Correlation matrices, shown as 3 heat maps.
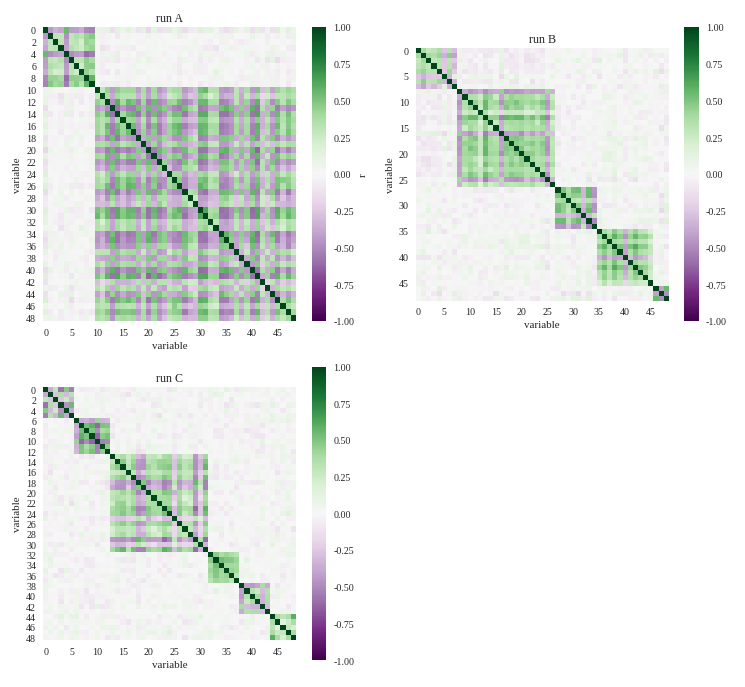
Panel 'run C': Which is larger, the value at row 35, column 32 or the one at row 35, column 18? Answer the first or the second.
the first
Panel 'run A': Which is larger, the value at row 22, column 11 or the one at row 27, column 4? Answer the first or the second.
the second
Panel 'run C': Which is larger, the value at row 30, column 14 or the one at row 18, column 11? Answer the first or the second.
the second
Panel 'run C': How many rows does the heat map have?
49
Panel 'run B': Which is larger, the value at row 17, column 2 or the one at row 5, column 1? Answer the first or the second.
the first
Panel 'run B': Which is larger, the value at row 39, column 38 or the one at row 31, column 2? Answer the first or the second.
the first
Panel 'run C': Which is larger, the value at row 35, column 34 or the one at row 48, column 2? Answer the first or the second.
the first
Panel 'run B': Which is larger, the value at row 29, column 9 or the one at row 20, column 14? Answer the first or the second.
the second
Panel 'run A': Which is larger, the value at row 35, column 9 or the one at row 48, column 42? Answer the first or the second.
the first
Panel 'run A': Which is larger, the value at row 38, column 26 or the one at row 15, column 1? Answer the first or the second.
the second
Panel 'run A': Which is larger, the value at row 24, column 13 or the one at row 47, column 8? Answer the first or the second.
the second
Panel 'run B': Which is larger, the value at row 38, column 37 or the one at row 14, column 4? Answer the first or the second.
the first
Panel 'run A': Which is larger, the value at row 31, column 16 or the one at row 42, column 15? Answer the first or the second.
the first
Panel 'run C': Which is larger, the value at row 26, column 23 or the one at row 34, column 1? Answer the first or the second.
the first
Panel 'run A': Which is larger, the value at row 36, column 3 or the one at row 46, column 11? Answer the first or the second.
the second
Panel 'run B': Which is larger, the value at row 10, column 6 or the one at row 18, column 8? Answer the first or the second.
the first
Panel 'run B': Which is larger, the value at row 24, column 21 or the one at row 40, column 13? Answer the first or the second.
the first
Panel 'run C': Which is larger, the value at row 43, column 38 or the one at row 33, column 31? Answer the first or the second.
the second
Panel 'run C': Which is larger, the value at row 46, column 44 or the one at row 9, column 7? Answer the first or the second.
the second
